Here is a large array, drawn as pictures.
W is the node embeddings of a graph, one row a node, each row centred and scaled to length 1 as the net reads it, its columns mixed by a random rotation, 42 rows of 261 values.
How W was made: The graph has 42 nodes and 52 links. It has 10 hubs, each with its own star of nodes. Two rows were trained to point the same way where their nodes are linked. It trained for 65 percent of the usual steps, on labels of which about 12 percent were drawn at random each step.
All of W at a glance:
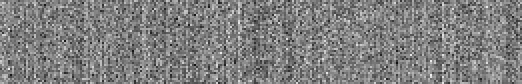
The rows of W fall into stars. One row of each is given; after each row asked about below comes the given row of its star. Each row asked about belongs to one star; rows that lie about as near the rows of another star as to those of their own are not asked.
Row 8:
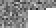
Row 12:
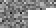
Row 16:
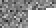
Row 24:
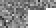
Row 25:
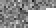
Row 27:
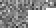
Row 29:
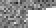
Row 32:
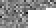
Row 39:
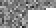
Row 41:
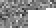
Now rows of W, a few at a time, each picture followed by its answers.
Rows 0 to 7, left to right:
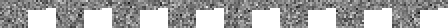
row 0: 39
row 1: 41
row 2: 29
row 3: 39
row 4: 24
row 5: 25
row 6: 25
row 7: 32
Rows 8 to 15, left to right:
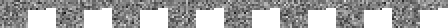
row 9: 8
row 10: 24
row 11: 16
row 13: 41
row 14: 27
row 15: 16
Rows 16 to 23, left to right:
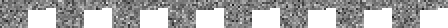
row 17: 12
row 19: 24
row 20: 32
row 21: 29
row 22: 8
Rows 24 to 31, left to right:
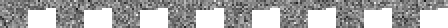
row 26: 8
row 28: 29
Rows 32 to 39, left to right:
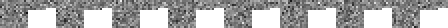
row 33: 39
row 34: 27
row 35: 16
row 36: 27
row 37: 12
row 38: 12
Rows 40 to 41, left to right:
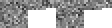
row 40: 29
